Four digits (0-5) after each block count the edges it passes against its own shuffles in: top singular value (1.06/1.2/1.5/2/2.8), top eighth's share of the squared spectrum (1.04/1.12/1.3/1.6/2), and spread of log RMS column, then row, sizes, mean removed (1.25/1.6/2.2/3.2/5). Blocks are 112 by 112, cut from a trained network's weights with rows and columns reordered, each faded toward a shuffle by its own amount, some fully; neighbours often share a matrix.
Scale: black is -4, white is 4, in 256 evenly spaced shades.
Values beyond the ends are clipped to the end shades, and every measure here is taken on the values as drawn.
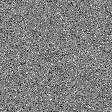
0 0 0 0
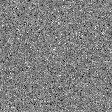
0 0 0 0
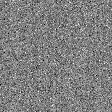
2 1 0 1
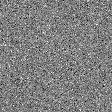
0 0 0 0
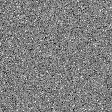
0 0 0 0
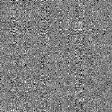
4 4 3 2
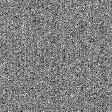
2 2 0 1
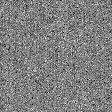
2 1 0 0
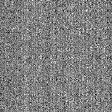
4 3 1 3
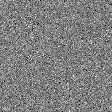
2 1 1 0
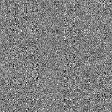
4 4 3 2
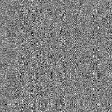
4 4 3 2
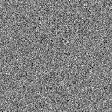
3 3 1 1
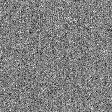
2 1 0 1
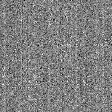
3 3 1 2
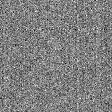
2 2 0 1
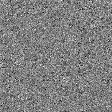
2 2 0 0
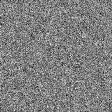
2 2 0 0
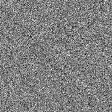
2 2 1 0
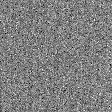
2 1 0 0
